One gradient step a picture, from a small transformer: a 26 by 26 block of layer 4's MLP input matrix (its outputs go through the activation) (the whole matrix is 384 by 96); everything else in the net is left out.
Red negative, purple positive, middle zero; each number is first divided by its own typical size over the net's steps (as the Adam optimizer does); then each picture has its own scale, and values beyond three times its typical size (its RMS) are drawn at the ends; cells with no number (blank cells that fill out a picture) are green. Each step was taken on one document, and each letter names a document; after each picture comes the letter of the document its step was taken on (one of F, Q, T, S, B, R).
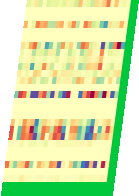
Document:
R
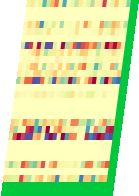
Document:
R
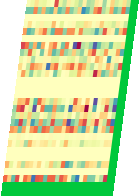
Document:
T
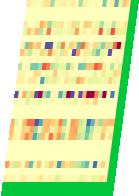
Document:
R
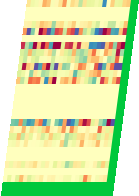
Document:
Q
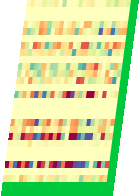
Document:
R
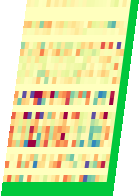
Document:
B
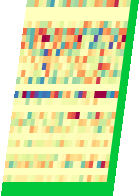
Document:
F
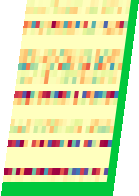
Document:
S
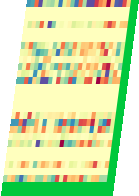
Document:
F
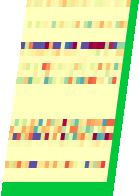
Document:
R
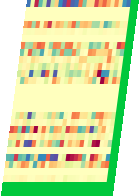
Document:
F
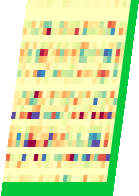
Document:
B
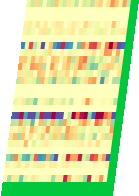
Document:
Q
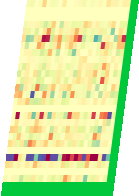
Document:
B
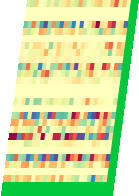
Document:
F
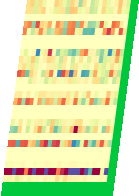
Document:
S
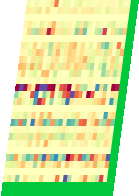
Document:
Q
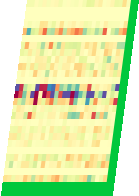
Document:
Q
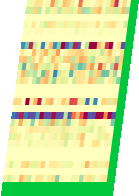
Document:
Q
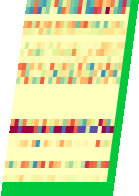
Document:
F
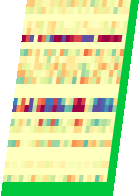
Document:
S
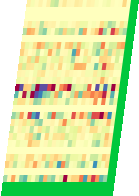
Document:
B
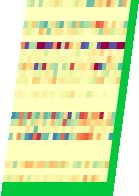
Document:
Q
